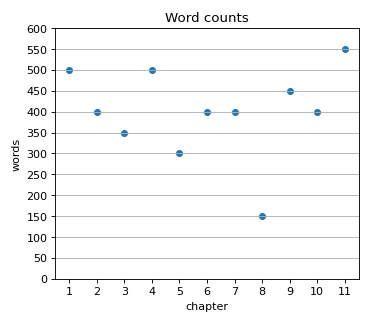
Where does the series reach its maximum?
11
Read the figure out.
Title: Word counts
x-axis: chapter, ticks 1 2 3 4 5 6 7 8 9 10 11
y-axis: words, ticks 0 50 100 150 200 250 300 350 400 450 500 550 600
Values:
500 400 350 500 300 400 400 150 450 400 550
